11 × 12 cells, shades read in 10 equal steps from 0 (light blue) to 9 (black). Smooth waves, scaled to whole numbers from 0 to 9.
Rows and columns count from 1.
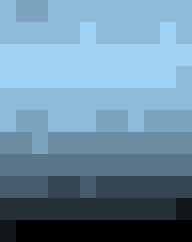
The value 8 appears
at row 10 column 12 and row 11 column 1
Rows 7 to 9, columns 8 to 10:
3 3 3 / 4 4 4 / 6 6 6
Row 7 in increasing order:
2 3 3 3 3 3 3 3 3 3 3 3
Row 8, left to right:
4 4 4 4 4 4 4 4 4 4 4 4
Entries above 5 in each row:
0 0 0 0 0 0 0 0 8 12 12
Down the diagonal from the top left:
1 1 0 0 1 1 3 4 6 7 9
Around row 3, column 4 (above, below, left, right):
1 0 0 0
